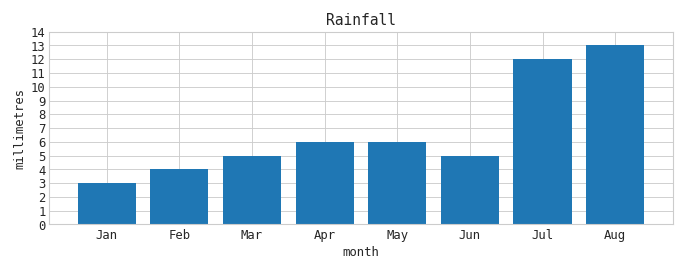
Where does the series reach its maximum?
Aug
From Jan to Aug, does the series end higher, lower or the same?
higher
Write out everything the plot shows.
Title: Rainfall
x-axis: month, ticks Jan Feb Mar Apr May Jun Jul Aug
y-axis: millimetres, ticks 0 1 2 3 4 5 6 7 8 9 10 11 12 13 14
Values:
3 4 5 6 6 5 12 13
